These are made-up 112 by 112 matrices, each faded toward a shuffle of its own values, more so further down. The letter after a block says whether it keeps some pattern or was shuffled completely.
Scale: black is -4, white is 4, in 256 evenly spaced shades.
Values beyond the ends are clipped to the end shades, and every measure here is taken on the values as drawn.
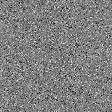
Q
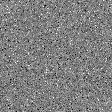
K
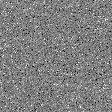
K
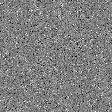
Q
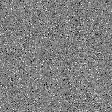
Q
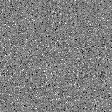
Q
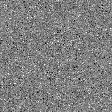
Q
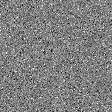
K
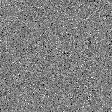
Q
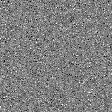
Q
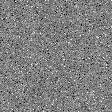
K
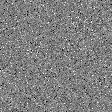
K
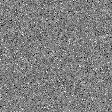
Q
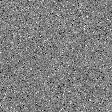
K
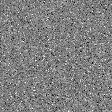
Q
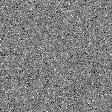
K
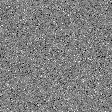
K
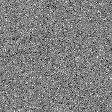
K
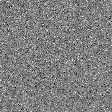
K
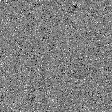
Q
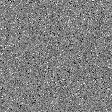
Q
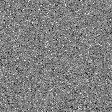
K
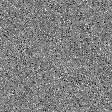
K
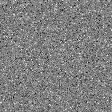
K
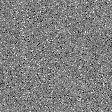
Q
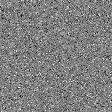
Q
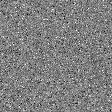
K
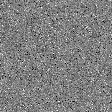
K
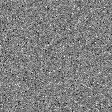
K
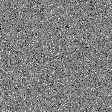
K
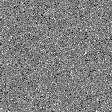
Q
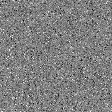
Q
